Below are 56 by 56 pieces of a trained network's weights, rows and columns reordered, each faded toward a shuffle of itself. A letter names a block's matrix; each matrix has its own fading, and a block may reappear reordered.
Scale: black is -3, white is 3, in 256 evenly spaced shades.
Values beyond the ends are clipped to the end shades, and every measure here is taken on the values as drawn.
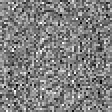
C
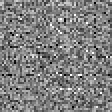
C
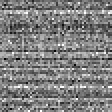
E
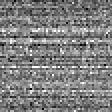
E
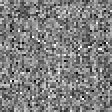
C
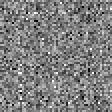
C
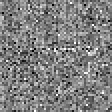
C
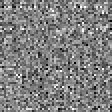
C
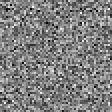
C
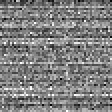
E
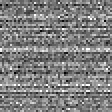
E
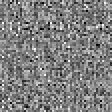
C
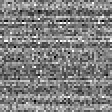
E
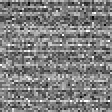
E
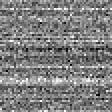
E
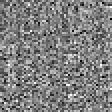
C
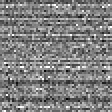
E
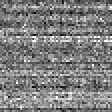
E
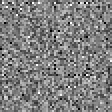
C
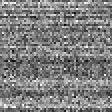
E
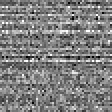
E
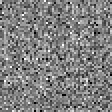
C
